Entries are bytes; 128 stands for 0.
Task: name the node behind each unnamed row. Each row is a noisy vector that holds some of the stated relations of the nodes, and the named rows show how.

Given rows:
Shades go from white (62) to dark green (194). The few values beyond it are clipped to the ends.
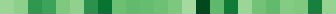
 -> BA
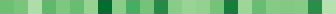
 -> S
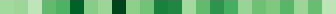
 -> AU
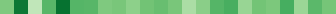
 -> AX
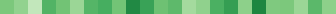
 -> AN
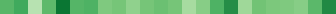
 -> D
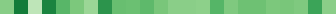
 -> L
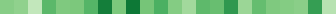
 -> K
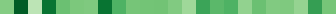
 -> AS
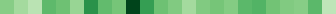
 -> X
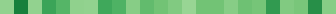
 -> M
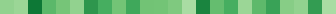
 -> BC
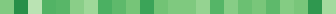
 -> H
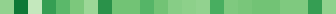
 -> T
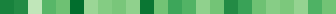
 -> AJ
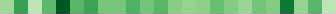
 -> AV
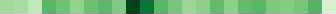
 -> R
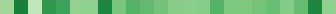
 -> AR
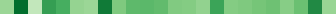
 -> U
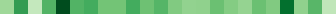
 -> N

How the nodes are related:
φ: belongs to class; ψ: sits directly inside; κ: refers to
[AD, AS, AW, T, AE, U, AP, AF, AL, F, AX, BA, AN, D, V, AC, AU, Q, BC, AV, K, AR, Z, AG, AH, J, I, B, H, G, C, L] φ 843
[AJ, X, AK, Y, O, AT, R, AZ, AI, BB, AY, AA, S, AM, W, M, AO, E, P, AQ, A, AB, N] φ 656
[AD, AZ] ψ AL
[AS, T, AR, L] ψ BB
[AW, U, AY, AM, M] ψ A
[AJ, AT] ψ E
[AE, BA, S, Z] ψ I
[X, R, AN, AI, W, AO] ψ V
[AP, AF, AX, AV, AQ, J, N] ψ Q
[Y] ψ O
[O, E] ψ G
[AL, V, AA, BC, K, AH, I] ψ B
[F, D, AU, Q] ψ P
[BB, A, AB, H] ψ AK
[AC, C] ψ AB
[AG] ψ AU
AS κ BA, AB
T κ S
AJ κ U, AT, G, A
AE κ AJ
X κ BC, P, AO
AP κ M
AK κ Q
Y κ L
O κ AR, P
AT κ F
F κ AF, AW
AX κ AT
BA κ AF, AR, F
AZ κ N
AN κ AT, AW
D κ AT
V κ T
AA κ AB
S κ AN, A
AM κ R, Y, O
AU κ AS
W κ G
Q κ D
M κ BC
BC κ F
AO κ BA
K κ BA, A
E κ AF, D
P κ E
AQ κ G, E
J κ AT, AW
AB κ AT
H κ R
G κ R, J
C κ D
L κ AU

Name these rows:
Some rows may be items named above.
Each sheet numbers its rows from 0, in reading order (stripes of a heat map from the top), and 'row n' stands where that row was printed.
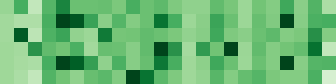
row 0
AG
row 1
Q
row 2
AW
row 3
I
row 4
Q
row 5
R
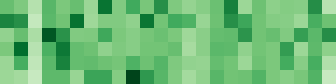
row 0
S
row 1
AJ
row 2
C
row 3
J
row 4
AG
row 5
AI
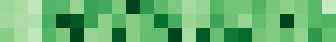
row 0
AI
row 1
Q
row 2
O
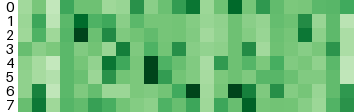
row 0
AK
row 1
AP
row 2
AF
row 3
AE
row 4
AO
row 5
X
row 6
AB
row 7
AT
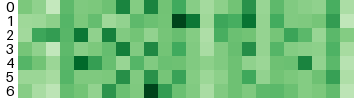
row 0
AA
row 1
AL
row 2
F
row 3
AA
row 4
AQ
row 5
AZ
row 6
X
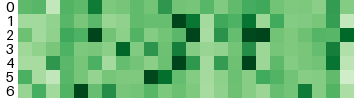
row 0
Y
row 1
AL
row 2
E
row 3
Z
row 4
I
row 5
W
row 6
AF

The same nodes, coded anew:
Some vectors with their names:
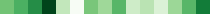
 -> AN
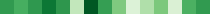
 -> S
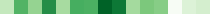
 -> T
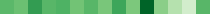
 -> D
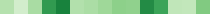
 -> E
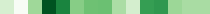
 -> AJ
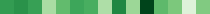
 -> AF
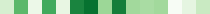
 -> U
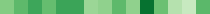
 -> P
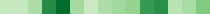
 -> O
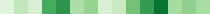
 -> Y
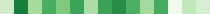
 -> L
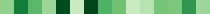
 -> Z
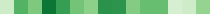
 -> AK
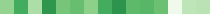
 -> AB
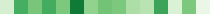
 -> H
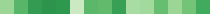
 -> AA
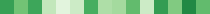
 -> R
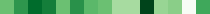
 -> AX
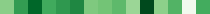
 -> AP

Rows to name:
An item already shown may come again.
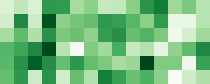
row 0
Y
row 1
C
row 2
AB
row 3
AN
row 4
AX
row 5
AW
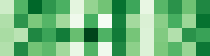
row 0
X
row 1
AO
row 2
AE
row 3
AO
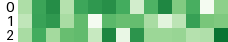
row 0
AG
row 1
AI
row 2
BC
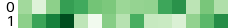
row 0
G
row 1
AN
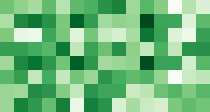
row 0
A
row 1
AQ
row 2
AT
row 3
BA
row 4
AQ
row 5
AW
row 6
V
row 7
AZ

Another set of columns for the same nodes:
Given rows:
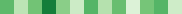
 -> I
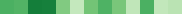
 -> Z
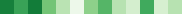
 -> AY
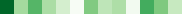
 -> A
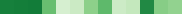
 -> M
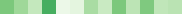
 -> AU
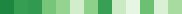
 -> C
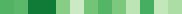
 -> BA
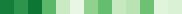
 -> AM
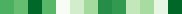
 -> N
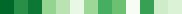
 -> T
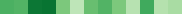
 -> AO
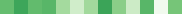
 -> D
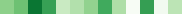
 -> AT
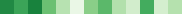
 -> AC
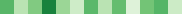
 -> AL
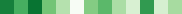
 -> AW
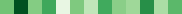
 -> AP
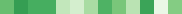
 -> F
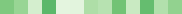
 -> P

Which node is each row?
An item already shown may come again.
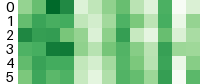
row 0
Y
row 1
AG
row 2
C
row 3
BC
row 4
F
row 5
AF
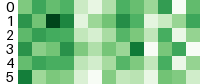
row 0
AF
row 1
AZ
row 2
AG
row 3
V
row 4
AG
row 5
AB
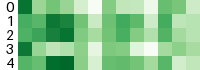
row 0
BB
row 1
AN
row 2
X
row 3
AK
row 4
R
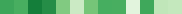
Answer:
S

